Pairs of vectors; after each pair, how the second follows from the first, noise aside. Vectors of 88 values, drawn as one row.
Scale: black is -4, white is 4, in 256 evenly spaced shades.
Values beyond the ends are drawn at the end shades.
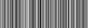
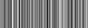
reversed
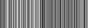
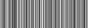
sign-scrambled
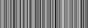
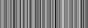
copied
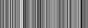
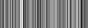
copied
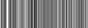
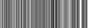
reversed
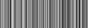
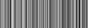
copied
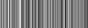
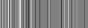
partly zeroed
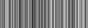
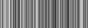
reversed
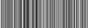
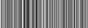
copied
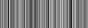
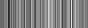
sign-scrambled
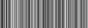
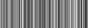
reversed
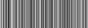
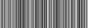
reversed
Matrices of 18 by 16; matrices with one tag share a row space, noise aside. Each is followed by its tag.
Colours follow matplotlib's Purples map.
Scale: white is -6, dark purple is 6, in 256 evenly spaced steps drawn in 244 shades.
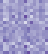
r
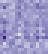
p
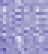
p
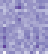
p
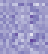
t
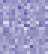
r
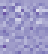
p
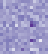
t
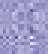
t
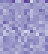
r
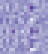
t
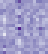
p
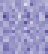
r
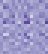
r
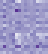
p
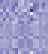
t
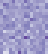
r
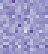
r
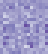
r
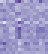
p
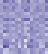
r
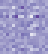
t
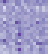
p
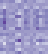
p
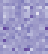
r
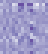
t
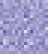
r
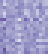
p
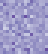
r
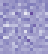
r
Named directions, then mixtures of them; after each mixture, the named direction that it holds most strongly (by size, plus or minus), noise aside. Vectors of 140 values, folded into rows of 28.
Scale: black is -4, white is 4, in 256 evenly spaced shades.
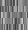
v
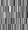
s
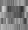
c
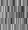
s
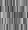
v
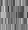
c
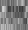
c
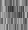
c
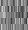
s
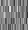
s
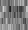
c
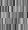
v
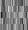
v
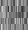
s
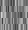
v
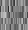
v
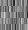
s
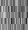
s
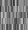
v
